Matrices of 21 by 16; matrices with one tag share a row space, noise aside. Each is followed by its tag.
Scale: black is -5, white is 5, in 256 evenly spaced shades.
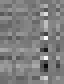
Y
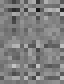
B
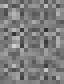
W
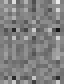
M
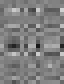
B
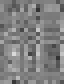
B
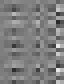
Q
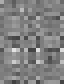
B
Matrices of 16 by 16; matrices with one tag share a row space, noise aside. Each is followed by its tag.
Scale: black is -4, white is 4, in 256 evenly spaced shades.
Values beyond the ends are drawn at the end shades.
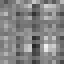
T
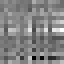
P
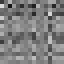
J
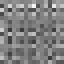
J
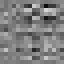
T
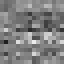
T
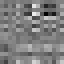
T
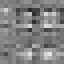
T
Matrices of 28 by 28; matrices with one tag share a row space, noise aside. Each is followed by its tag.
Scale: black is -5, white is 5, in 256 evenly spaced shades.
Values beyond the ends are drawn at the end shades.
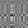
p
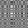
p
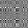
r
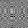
p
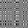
r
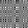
r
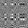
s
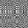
r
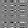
s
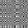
r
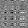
s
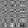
s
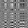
s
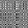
r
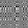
r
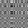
p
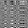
s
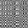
r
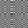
p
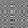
p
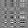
s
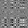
s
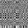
r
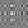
p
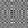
p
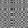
p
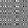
r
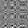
s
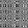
r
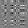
s
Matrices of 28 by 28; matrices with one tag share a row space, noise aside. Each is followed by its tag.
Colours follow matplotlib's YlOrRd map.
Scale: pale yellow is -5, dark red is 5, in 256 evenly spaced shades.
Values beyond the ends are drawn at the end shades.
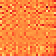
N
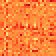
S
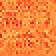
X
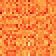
X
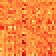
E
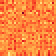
E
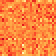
E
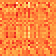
X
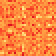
E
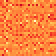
S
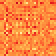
S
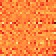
N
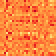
S
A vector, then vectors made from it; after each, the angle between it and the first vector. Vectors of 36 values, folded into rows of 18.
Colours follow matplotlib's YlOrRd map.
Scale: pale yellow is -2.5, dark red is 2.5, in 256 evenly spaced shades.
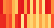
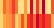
nearly opposite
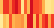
partly opposed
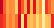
nearly parallel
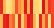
orthogonal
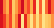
nearly parallel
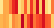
nearly opposite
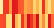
partly opposed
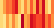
nearly opposite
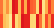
orthogonal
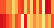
nearly parallel
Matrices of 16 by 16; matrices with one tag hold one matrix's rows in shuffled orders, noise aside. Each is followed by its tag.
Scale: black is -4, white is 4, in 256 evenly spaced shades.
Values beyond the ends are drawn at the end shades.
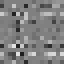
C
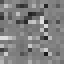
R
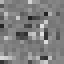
R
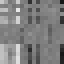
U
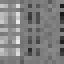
U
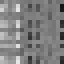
U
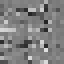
R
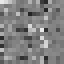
R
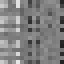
U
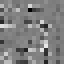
R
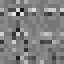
C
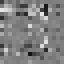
R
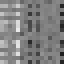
U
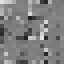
R
